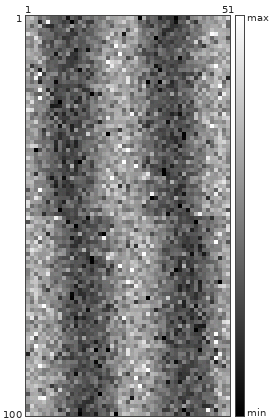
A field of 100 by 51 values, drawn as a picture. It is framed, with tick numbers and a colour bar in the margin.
Histogram: bell-shaped. Symmetry: a half turn. Odd rows or columns: none. Stripes: upright, repeating 2 times.
